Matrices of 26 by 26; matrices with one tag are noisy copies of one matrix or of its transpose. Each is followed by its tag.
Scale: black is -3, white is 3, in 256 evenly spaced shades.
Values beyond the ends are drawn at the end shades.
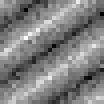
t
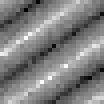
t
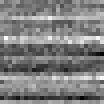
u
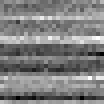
u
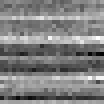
u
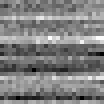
u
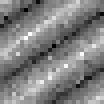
t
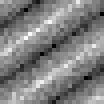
t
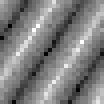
t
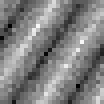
t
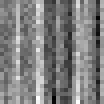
u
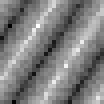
t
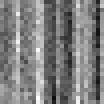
u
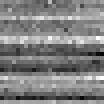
u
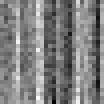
u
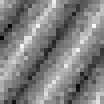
t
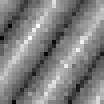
t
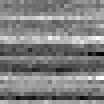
u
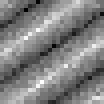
t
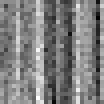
u
